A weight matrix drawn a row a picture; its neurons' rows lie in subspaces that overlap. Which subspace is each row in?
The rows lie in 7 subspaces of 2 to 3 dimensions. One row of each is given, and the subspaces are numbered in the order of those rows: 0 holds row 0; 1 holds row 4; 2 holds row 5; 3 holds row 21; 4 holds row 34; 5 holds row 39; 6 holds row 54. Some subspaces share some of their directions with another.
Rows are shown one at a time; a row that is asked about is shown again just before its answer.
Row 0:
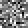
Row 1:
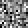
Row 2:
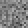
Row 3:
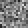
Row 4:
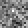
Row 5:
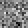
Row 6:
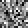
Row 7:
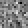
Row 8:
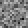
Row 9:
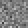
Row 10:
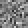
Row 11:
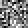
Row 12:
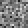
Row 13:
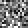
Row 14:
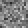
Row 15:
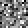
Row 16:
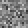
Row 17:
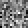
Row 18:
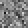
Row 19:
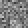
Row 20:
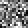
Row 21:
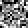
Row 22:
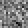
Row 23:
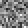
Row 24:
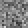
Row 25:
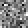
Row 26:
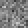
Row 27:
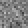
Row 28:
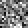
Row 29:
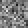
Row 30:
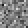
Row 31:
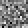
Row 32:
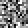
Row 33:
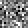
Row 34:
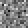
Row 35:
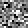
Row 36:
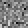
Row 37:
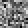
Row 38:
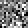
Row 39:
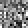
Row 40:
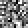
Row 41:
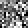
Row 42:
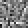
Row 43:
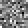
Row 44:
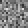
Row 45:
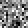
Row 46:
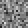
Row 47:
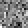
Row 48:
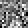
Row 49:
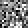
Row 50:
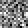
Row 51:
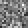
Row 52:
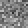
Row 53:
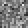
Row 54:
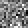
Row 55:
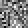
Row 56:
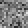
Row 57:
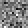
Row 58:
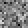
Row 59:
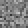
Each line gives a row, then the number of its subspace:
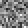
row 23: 1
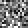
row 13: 2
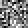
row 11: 0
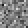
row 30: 4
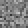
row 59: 5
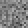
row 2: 1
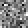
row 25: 4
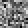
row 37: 5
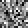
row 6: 2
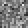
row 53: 4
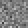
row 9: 2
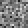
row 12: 3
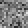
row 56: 6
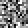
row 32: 6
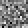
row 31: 6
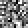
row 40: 6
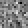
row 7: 6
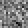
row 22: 2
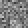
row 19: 0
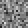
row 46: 2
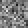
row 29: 1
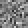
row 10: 0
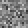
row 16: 6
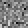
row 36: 5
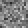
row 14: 3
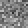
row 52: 3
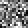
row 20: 6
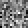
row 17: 5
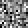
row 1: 2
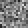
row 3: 3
